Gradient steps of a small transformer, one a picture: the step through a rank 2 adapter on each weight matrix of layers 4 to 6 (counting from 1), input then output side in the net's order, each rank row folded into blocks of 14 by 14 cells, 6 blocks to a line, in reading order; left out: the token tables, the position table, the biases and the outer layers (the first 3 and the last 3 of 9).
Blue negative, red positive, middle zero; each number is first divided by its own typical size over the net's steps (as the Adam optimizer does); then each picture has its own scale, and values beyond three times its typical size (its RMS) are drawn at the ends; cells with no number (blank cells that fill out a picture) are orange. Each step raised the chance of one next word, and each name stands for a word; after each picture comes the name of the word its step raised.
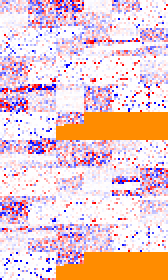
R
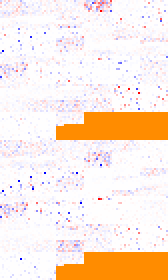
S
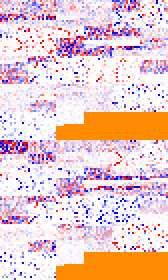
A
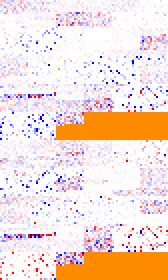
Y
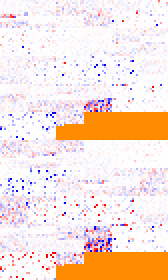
Y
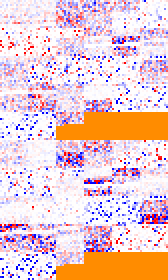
A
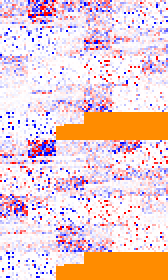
R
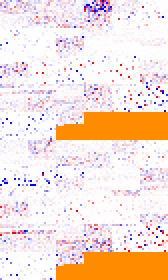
S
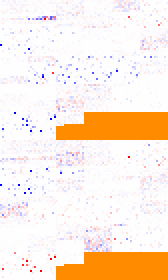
Y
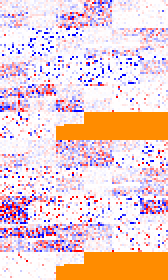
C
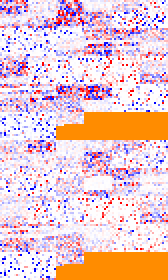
R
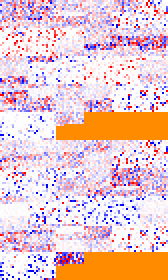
A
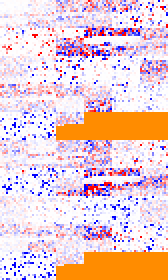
A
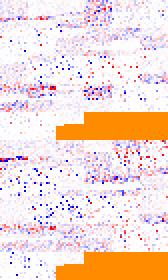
S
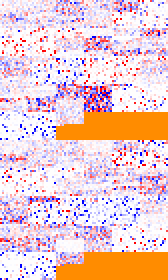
A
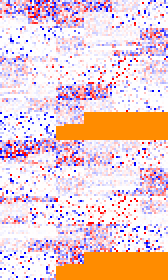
R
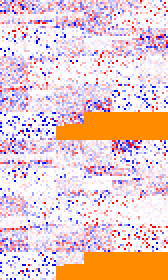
R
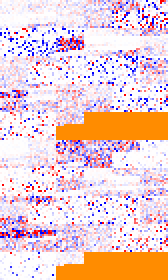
C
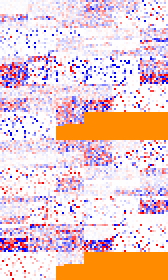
C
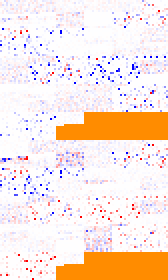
Y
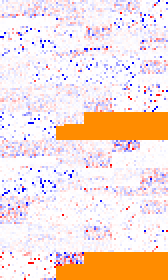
Y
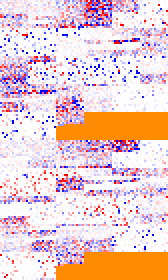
C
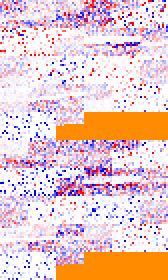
A
